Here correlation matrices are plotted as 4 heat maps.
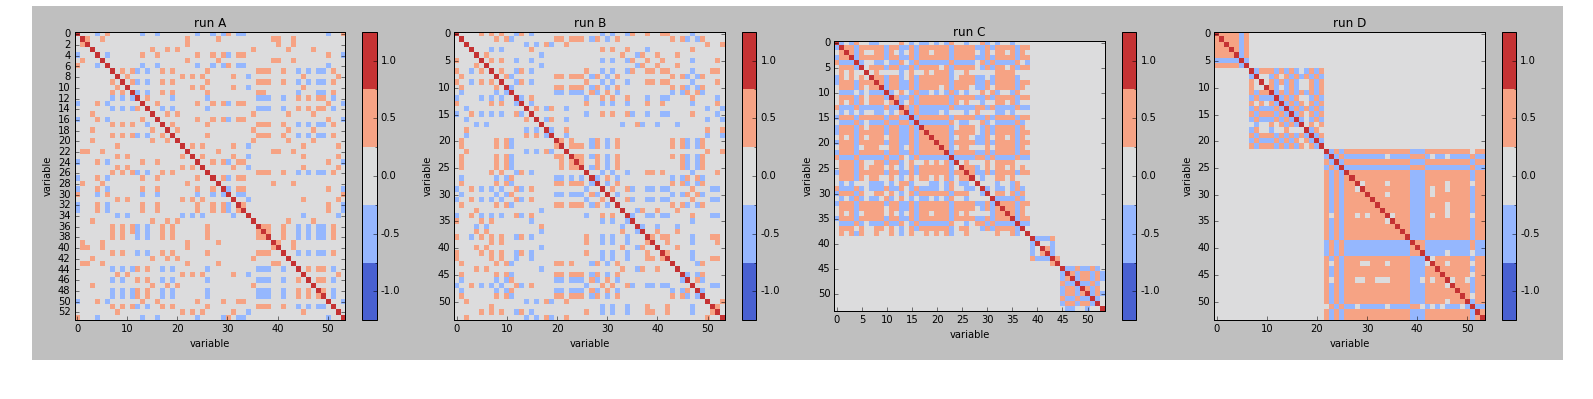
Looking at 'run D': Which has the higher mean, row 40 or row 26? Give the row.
26
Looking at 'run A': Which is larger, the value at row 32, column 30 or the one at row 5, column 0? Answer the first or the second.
the second
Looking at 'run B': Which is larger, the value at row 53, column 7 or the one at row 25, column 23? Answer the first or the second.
the second
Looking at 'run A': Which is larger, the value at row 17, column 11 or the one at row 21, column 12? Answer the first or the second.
the first
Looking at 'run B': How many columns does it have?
54
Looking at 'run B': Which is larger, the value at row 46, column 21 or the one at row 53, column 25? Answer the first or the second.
the second
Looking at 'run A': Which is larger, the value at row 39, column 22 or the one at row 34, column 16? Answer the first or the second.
the first
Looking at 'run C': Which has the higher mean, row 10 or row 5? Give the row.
5
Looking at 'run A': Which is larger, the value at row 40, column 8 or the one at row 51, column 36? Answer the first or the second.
the second
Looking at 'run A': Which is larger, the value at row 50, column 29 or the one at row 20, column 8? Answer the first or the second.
the first
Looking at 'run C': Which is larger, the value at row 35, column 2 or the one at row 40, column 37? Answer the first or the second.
the first
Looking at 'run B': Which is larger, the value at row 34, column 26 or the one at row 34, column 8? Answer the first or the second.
the second
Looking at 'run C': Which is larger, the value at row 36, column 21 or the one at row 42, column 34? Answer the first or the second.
the second
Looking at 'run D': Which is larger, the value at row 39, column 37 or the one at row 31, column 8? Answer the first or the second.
the second
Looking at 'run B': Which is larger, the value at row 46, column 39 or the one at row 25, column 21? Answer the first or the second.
the second
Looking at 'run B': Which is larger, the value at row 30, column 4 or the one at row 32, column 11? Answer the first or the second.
the first
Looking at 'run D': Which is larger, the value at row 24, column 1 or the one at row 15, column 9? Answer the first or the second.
the second
